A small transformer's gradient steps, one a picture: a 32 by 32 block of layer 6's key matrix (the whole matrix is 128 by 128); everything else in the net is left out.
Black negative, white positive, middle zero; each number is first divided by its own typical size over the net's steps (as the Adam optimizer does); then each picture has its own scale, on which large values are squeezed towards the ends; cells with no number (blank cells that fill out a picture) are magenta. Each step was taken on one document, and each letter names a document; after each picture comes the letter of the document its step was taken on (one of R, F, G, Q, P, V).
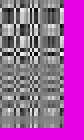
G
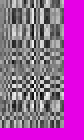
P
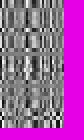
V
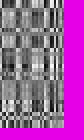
V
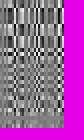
G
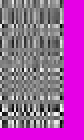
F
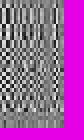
P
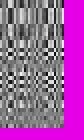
P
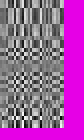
P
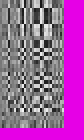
P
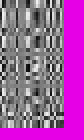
V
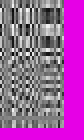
G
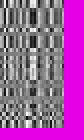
V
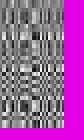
F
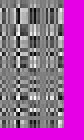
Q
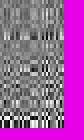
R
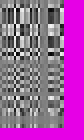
G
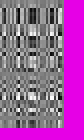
Q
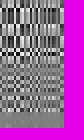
G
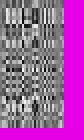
F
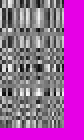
V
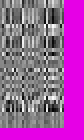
F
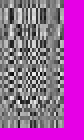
P
